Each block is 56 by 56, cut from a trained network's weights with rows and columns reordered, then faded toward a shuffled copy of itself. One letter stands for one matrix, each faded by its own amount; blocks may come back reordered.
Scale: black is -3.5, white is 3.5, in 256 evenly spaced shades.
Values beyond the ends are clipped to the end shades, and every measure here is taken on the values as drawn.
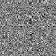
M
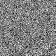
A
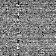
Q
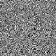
M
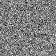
A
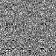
M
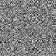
M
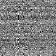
Q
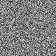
A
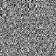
M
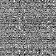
Q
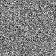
A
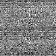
Q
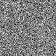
A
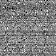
Q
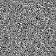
M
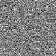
M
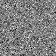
A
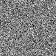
A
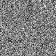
A
